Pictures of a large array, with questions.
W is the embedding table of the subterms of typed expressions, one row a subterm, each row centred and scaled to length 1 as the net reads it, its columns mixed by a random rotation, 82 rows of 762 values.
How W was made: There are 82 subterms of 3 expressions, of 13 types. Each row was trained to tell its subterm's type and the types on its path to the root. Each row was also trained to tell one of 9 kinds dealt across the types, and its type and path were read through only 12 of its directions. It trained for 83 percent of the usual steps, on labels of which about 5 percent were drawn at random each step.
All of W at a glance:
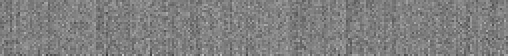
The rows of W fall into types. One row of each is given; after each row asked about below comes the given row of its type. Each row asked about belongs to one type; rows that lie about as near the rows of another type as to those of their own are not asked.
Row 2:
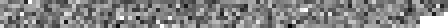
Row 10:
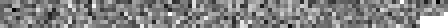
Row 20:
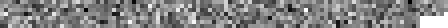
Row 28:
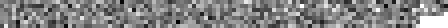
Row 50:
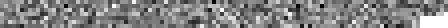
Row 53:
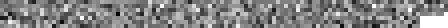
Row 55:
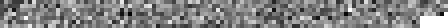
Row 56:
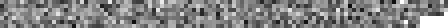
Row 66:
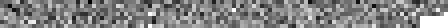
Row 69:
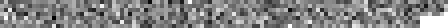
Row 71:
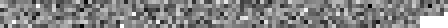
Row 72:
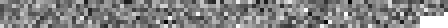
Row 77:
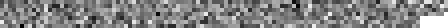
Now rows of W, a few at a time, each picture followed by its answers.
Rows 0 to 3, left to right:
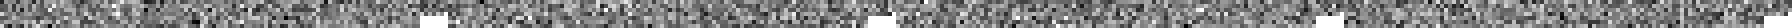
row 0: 50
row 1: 53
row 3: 56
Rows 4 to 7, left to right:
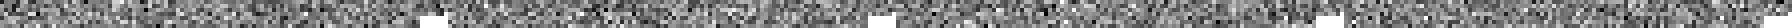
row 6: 71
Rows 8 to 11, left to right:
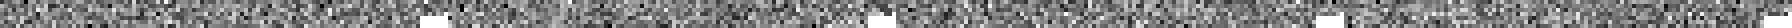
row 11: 53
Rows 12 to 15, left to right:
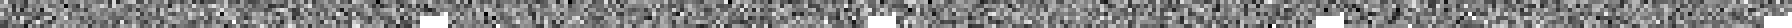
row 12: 69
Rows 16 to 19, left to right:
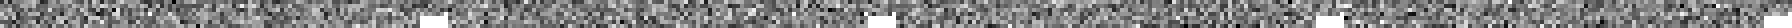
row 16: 66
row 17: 72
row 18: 10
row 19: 71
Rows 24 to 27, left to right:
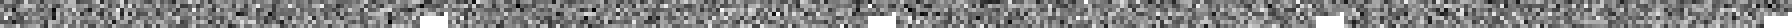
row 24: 55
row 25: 28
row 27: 66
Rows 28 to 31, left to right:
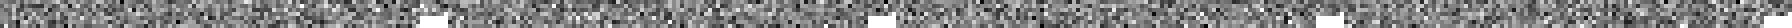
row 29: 2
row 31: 56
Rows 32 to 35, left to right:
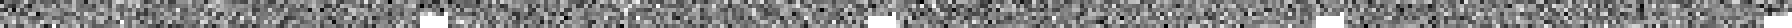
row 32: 71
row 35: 77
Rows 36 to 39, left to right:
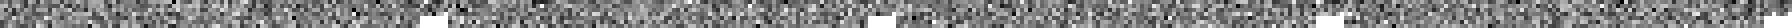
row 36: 28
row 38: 20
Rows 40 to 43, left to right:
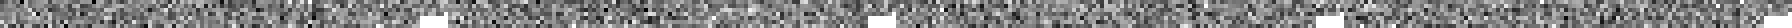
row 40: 77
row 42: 77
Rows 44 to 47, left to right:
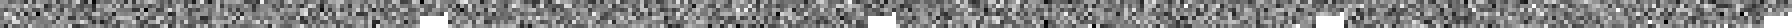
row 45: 53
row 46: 10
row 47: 28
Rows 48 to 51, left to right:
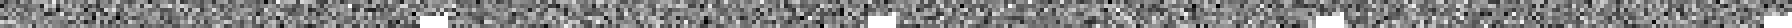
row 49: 71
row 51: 10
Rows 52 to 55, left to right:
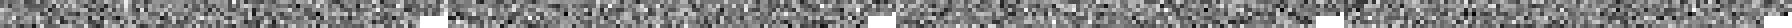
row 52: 77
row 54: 20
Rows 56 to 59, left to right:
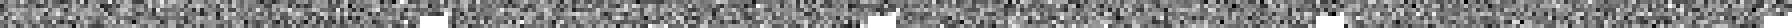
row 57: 2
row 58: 56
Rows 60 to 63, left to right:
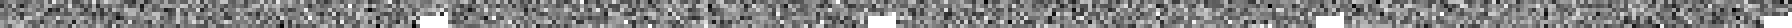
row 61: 66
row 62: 66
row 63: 53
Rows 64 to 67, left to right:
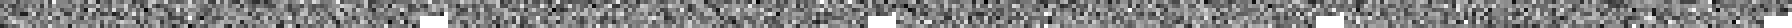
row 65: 56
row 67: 69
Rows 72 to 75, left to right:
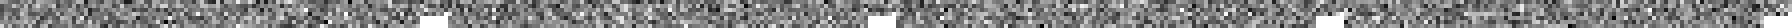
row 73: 77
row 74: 28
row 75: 2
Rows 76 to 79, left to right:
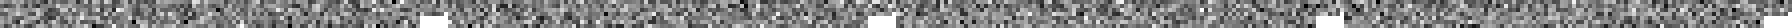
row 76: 10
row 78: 71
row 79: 53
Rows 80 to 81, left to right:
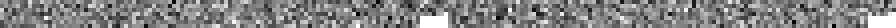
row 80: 28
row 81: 10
